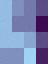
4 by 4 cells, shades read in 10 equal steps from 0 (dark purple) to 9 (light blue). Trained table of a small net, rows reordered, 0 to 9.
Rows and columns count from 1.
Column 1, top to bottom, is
8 8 8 6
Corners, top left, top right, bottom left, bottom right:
8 3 6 1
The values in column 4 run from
0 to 3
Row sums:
22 18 26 22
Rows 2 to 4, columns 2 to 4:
5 5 0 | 8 7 3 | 6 9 1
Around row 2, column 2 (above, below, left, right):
6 8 8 5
